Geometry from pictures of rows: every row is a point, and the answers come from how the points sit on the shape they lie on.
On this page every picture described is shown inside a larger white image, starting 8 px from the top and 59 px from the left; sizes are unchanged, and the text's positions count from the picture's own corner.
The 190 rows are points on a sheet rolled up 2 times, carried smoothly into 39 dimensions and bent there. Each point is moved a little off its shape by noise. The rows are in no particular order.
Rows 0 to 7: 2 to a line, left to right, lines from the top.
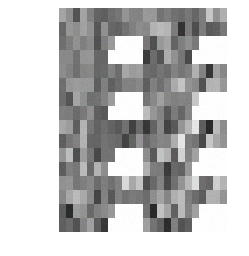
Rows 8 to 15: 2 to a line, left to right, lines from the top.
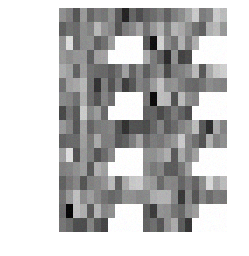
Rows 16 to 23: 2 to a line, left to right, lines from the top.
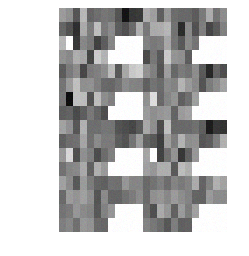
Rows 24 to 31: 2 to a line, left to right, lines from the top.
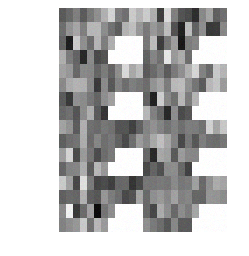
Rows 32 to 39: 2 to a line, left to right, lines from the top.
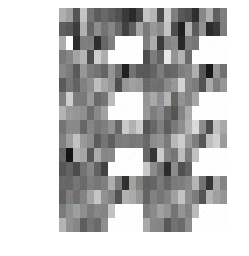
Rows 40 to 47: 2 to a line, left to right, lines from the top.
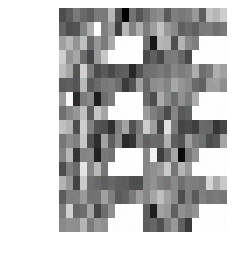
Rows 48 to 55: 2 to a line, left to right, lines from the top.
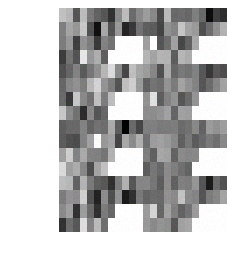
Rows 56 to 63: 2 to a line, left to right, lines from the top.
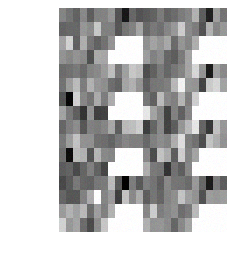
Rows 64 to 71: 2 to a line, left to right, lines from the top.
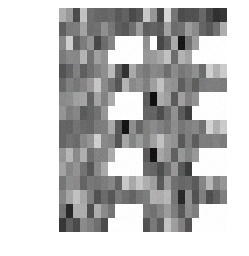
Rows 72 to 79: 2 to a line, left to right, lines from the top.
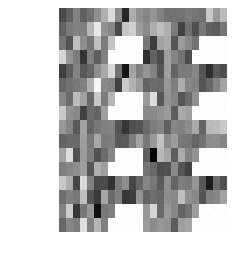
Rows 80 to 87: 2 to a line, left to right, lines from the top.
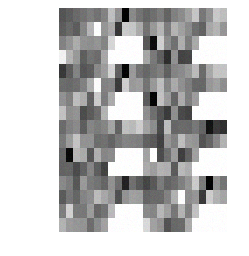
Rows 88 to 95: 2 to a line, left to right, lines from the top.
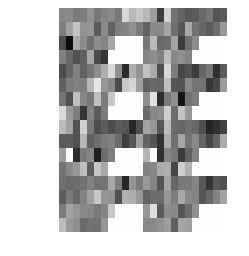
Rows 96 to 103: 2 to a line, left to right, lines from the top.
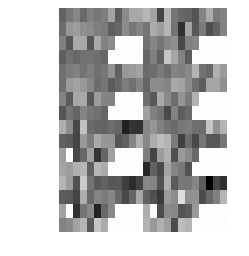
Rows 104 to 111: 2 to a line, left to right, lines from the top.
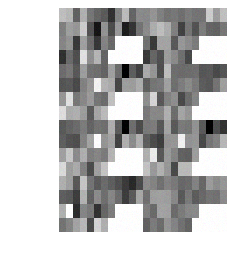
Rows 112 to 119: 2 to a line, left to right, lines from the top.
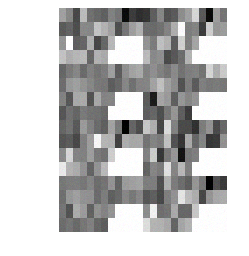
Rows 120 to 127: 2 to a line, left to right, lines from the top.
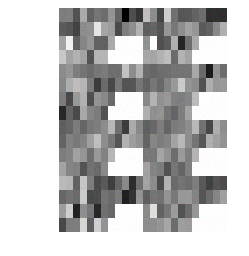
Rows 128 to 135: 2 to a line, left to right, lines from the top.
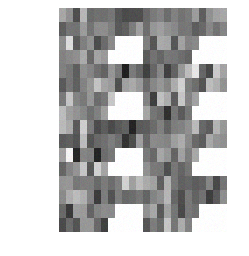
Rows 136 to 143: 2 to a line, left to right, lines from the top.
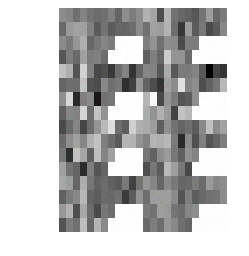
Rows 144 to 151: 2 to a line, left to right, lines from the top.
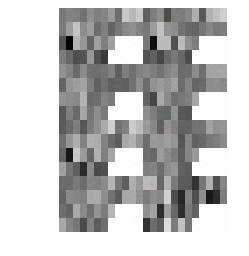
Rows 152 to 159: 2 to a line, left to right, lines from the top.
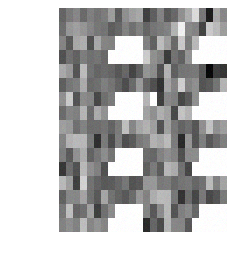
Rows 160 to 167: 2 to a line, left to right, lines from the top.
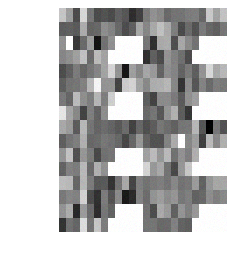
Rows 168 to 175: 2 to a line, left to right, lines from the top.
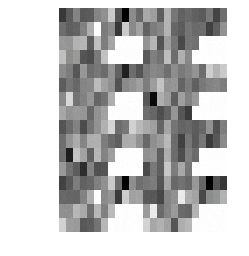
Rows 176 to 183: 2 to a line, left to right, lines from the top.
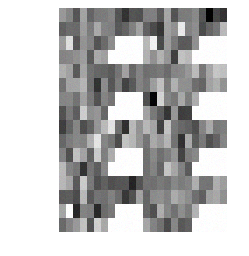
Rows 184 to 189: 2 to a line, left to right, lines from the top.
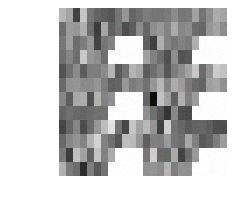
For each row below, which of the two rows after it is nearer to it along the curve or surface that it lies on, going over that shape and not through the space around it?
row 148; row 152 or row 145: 145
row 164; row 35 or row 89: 89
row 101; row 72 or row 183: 72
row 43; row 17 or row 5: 17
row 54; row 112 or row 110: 110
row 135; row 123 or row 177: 123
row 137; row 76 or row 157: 157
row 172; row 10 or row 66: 10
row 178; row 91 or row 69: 69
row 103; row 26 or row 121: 121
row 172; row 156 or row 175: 156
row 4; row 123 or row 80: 123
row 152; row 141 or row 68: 68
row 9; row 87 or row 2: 87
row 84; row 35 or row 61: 61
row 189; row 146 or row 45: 146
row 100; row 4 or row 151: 151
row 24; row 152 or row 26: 26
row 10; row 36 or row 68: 36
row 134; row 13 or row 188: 188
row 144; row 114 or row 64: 64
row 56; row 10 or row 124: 124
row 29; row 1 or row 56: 1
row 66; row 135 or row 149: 149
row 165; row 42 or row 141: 42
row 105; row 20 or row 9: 9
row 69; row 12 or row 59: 59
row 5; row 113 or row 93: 113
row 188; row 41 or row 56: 41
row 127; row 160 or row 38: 38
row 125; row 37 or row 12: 12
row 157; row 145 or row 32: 145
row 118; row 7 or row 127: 127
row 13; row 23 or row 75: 23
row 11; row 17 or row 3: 17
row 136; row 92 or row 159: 159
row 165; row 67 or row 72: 72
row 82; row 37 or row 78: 37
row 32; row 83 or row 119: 119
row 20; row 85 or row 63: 63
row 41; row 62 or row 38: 62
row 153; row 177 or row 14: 14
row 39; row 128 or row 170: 170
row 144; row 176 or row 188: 188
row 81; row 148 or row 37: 148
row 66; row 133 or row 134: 133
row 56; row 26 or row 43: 43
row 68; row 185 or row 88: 185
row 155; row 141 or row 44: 44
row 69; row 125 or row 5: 5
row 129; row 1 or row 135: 135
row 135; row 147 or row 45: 147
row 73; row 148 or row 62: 148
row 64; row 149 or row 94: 94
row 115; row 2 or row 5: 5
